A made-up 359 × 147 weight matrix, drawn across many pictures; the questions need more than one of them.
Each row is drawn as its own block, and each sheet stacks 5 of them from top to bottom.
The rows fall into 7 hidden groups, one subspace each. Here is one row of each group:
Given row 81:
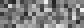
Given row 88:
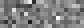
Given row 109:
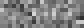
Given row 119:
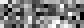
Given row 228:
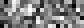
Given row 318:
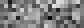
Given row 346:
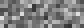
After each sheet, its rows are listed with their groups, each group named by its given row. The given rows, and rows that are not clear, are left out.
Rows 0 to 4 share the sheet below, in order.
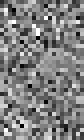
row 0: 88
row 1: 109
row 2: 228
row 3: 88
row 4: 109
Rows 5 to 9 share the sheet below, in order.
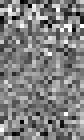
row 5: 346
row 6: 318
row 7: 346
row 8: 81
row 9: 119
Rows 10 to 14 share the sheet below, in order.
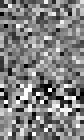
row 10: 81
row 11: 81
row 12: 228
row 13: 119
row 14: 81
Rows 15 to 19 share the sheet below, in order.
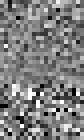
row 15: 318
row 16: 119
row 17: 318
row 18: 228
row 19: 109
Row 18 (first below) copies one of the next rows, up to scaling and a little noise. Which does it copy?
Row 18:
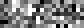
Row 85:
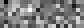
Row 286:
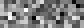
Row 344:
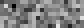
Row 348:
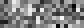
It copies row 348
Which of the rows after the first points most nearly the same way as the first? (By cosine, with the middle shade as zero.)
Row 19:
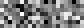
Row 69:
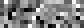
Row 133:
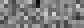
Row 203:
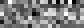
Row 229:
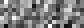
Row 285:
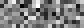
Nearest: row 285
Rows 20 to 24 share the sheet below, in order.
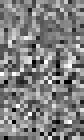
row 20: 81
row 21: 228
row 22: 346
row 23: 88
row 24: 346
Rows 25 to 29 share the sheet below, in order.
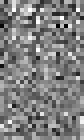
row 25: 228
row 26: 228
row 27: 109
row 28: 88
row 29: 119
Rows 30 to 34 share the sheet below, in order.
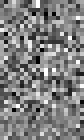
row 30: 109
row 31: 119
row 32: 109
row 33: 88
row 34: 81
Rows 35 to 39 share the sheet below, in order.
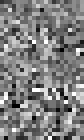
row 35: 228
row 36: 109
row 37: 109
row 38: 119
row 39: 346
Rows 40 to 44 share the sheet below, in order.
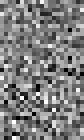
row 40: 119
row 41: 318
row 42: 318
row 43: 109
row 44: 88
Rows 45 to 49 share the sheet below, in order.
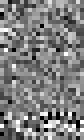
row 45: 318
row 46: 228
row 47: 88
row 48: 228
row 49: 318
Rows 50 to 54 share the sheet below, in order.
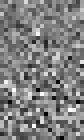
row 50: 318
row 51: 109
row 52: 81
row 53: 228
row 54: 81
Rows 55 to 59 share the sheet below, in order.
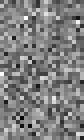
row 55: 109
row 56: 346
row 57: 346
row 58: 109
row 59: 109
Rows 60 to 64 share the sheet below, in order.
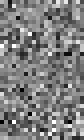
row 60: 318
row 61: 346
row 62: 346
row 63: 109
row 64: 346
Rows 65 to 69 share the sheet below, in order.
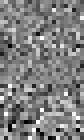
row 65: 88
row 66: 228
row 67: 119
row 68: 318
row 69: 228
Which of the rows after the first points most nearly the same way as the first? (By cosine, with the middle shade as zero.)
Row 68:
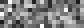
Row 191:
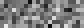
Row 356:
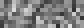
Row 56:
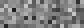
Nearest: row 56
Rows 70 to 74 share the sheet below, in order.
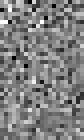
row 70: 88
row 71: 81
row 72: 81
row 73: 119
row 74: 228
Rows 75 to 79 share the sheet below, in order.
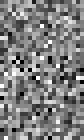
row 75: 318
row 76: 88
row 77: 109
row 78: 318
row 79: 346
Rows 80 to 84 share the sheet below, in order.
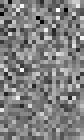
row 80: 318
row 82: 109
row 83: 318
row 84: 88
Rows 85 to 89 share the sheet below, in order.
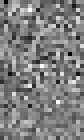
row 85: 228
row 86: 228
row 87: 228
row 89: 228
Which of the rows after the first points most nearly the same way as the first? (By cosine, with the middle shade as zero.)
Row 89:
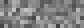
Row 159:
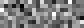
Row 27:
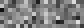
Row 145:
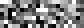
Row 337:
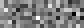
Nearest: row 337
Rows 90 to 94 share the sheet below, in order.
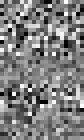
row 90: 119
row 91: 318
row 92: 81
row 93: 346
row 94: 88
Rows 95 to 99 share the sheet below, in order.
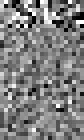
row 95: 109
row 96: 119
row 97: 346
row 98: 81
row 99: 228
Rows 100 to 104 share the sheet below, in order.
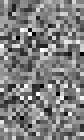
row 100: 228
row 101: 346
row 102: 228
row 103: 109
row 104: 109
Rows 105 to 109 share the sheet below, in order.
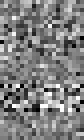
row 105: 346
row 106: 318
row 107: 228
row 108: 119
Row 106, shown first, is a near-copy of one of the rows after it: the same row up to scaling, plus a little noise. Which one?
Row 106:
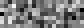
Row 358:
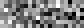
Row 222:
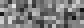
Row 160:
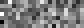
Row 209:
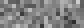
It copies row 222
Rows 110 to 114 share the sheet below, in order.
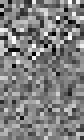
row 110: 318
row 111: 88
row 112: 88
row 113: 346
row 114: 109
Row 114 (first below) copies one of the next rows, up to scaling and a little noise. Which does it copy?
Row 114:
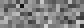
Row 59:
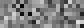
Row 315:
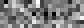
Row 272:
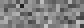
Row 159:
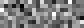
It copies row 272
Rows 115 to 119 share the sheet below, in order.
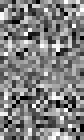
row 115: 119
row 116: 81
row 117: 88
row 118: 119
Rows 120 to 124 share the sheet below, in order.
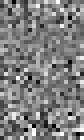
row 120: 81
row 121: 88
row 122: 88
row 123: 346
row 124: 109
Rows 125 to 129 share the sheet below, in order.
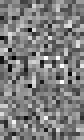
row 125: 346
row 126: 88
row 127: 81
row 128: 88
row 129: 88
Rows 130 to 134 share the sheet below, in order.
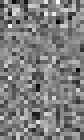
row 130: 81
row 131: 88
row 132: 109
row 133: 109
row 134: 109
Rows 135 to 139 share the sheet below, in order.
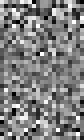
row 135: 88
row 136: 318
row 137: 88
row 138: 88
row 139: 109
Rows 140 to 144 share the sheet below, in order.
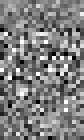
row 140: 81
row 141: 119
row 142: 318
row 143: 318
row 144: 119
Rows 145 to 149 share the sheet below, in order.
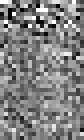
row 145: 228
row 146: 119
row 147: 119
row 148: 119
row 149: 109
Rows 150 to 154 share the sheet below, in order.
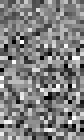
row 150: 109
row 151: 109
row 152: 318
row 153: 318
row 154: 318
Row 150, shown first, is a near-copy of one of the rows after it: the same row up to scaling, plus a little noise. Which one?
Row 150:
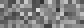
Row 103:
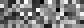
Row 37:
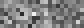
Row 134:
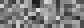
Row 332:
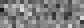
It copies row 103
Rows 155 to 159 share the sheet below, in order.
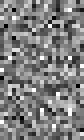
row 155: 346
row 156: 88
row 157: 318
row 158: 318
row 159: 109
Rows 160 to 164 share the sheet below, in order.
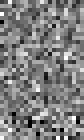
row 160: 318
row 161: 346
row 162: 119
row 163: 109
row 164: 228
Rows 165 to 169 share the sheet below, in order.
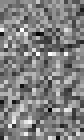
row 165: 119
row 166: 119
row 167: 346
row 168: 346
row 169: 228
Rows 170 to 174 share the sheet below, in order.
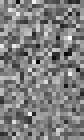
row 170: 119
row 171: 346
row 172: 81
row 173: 119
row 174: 88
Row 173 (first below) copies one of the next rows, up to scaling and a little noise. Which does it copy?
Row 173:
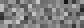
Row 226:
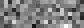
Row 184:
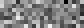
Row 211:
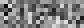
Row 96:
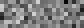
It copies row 96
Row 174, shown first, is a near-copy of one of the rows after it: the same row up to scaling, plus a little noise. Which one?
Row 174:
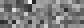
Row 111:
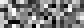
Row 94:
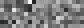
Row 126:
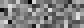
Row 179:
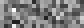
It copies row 94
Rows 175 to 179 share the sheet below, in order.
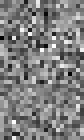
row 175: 109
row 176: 346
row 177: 81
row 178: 109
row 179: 88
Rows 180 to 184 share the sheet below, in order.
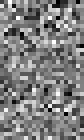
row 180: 318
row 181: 109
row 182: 228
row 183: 346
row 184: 119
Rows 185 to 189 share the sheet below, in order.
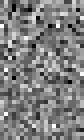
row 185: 228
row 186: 228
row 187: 119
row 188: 346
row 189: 109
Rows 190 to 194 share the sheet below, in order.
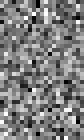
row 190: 109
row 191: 346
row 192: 346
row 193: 346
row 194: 228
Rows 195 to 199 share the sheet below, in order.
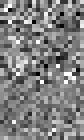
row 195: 109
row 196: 119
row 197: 318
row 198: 109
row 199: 346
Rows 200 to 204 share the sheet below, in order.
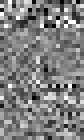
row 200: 318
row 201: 109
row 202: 109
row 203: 318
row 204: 318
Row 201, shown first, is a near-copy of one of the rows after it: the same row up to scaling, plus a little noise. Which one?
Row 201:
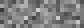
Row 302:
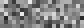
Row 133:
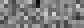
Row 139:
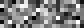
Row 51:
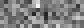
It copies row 139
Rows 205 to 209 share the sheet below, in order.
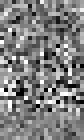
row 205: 119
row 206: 318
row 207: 81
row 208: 318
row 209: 318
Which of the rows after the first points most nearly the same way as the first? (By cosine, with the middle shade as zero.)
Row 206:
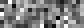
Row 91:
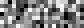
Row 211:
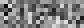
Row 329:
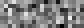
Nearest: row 329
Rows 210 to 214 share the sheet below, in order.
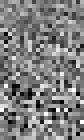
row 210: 318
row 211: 119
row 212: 228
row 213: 228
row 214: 81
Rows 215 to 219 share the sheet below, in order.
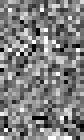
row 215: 81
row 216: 109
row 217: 318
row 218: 346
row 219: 119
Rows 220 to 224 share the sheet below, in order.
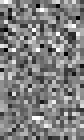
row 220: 228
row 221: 228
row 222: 318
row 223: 346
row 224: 119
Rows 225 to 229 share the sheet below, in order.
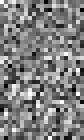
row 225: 81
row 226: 119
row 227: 119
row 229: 346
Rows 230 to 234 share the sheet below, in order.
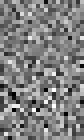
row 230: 318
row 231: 81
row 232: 81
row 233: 88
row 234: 119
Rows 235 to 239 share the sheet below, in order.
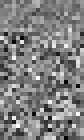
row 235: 109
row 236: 109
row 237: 228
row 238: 318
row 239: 318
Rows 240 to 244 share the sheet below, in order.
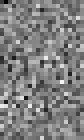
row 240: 228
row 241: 318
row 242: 81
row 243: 88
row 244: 318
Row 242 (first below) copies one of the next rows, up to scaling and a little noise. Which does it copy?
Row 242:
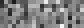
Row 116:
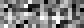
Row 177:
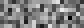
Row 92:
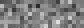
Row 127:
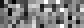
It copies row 127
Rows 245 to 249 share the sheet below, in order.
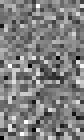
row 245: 81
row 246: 228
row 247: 119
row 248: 228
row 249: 228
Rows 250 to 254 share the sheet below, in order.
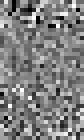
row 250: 228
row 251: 81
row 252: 228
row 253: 109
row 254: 119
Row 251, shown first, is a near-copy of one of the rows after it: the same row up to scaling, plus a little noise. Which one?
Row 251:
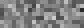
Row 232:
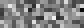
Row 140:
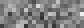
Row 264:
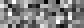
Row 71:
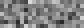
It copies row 232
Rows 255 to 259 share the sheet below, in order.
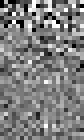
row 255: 81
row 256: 318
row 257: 119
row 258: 228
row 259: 109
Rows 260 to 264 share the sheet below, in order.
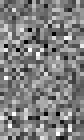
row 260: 346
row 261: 88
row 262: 119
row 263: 81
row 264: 81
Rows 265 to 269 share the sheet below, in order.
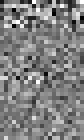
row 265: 88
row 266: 318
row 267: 88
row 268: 228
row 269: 346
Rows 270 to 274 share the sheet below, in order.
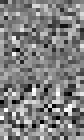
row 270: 119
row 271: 88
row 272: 109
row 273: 346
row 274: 81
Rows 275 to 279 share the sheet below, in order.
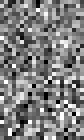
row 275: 109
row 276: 109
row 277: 346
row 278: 318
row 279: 318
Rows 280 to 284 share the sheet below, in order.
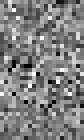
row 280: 318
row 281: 228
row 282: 228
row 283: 346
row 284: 81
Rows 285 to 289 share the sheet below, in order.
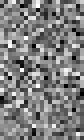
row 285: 109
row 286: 228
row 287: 109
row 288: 119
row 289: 109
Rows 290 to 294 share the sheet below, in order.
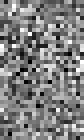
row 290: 228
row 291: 346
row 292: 119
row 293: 228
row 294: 318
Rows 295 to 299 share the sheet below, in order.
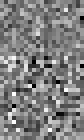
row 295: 318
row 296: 109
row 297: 81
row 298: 88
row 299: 318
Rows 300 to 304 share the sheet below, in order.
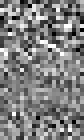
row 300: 346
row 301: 81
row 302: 109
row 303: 119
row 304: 81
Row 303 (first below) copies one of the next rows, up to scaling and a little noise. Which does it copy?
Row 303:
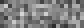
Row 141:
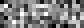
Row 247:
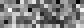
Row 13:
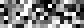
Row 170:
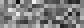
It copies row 141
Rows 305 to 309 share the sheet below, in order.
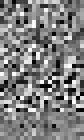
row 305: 81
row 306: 88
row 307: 346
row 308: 119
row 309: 109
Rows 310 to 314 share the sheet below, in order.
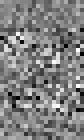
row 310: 81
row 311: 109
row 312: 81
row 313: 119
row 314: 318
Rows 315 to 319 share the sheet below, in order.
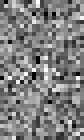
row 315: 109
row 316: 318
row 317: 109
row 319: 81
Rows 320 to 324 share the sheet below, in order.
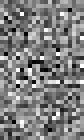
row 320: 109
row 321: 81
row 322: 119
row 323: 119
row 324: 318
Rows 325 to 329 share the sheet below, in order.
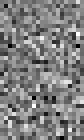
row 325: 119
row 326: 228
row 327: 119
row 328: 109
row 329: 81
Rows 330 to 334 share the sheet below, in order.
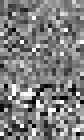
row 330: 228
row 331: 109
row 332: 109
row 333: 228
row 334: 109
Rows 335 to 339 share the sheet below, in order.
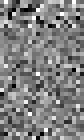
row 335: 228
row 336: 81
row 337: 318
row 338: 109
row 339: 88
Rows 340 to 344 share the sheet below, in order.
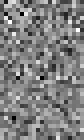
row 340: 109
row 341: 318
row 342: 119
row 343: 119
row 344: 228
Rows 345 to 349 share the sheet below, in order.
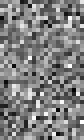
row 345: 346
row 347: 346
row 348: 228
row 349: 81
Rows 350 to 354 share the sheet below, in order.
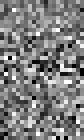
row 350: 119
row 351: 81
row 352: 119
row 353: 109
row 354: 228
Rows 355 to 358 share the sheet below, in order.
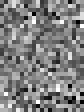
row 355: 109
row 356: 228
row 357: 81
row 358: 318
